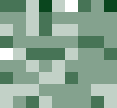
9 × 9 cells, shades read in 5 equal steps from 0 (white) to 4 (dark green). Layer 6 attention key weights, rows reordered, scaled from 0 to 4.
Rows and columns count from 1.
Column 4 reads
4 3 3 2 3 2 1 2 1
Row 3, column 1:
1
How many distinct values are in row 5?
4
